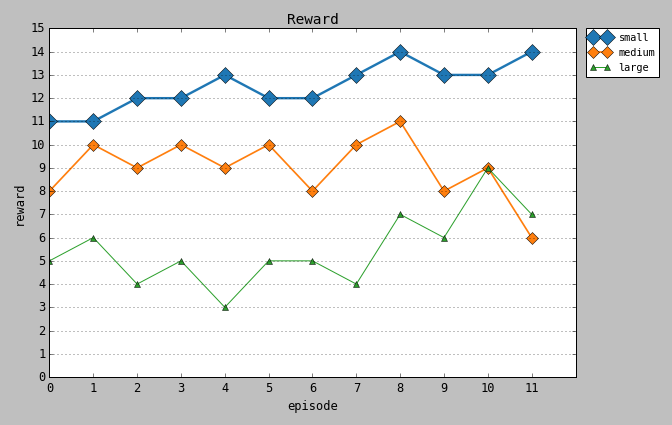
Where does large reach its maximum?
10
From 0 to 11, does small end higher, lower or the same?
higher
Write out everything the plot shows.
Title: Reward
x-axis: episode, ticks 0 1 2 3 4 5 6 7 8 9 10 11
y-axis: reward, ticks 0 1 2 3 4 5 6 7 8 9 10 11 12 13 14 15
Legend: small, medium, large
Values:
small: 11 11 12 12 13 12 12 13 14 13 13 14
medium: 8 10 9 10 9 10 8 10 11 8 9 6
large: 5 6 4 5 3 5 5 4 7 6 9 7
